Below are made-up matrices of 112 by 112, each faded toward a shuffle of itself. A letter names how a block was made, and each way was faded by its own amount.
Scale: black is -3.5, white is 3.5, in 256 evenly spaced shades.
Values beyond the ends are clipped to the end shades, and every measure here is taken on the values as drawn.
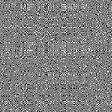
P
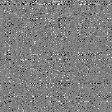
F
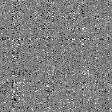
F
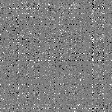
F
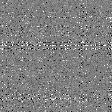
F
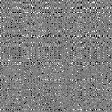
P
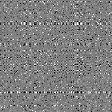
P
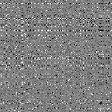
P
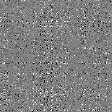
F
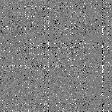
F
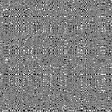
P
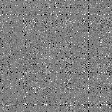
F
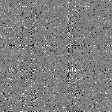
F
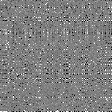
P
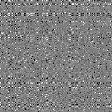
P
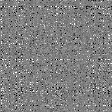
F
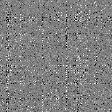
F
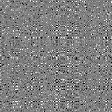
P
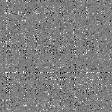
F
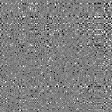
P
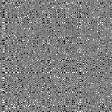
P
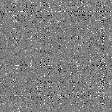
F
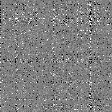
F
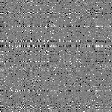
P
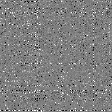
F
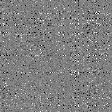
F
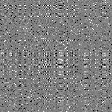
P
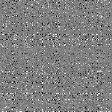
F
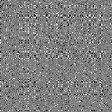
P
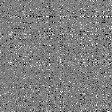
F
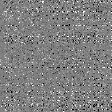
F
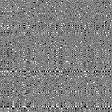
P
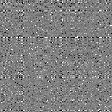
P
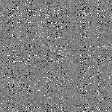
F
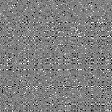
P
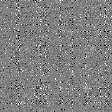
F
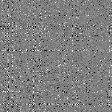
F
